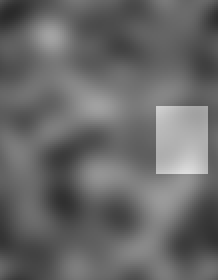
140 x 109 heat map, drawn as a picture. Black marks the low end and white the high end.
The middle right is the roughest part. On average the colour sits 40% of the way up the scale. The middle right is the ninth with the highest average. In the middle right lies a patch that is higher than the rest.
